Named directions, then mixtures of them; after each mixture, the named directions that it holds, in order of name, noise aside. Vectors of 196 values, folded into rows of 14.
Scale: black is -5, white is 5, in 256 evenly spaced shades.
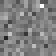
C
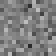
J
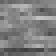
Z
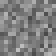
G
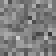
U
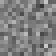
C, G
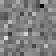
C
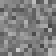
G, J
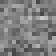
J, Z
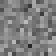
J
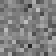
J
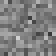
U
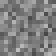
G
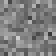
U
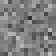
G, U
